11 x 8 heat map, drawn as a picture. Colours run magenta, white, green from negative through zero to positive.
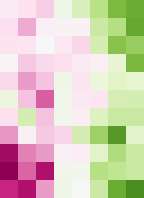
Ninth with the lowest average: bottom left. Odd rows or columns: none. Odd patch: lower, in the bottom left. Slope: up to the right. Calmest part: centre. Average level on the scale: 50%. Roughest part: middle left.
